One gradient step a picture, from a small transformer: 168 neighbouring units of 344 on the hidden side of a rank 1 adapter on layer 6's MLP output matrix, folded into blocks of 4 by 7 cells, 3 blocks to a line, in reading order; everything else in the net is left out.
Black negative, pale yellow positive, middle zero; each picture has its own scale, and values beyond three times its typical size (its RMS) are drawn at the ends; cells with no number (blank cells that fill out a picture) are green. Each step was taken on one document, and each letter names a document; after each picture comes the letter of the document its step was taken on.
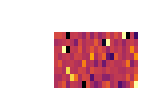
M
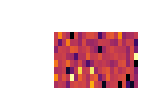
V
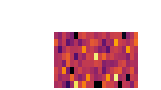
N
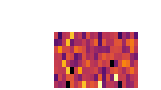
N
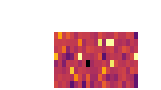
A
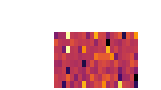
M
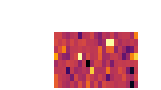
A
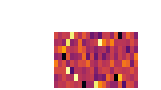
N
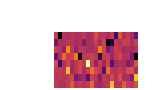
A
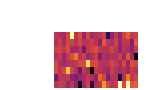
V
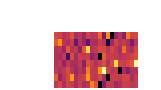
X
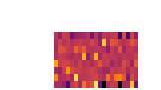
N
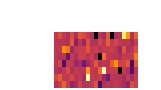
X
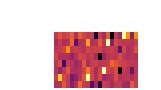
X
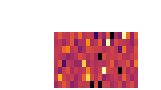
X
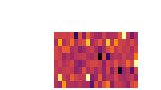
X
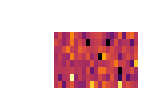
X
